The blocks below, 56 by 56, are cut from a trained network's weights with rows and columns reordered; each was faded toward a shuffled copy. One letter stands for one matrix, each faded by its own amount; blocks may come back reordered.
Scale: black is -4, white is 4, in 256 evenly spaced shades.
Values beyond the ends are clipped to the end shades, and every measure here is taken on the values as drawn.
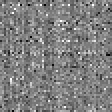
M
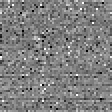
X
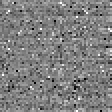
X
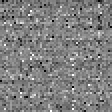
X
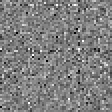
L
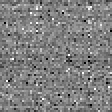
X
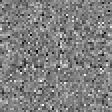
L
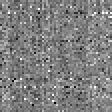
M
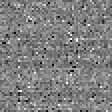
X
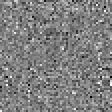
L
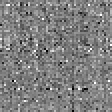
M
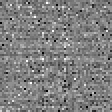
X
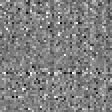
M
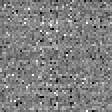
X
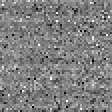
X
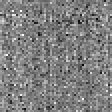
M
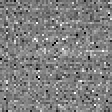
X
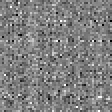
M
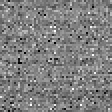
X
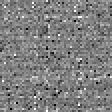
X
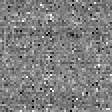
X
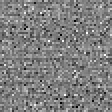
X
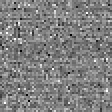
X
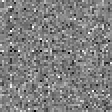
L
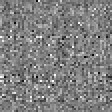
M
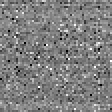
X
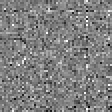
L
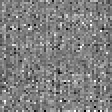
M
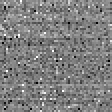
X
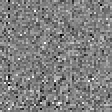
L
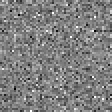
L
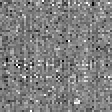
M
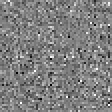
L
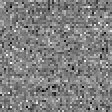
X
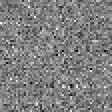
L
